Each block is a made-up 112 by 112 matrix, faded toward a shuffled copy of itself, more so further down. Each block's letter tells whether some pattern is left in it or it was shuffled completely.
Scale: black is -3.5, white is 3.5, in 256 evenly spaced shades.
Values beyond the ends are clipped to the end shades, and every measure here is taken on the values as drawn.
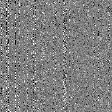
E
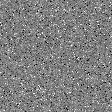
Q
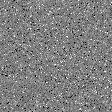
Q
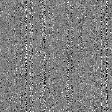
E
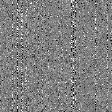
E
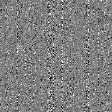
E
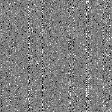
E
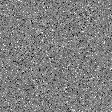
Q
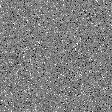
Q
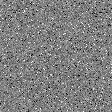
Q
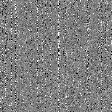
E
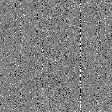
E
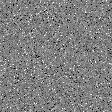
Q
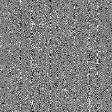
E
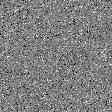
Q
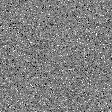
Q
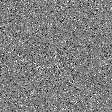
Q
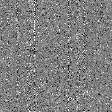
E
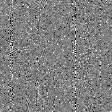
E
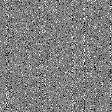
E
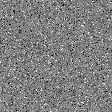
Q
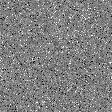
Q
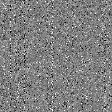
E
